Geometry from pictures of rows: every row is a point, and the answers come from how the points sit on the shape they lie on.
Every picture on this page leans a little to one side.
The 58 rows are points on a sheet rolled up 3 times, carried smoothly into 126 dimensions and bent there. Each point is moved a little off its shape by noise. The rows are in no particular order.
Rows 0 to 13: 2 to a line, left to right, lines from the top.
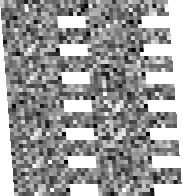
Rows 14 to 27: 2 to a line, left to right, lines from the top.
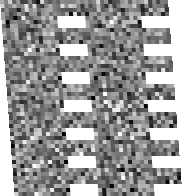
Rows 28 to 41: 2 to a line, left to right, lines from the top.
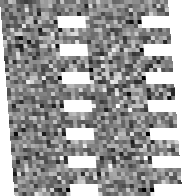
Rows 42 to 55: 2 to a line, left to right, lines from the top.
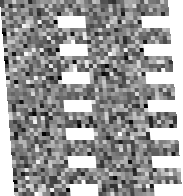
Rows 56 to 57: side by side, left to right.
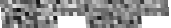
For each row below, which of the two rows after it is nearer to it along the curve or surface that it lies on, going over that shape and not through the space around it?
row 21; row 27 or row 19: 27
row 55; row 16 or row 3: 3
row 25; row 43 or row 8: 43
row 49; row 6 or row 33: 6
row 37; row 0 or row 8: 8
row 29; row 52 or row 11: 11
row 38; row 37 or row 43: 37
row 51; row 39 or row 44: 44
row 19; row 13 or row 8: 8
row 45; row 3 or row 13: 3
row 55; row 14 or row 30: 30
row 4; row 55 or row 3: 3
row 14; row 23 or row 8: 23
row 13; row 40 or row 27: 27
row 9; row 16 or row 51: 51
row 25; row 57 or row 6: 57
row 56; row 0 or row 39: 39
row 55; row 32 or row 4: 32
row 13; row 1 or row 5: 1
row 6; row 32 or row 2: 32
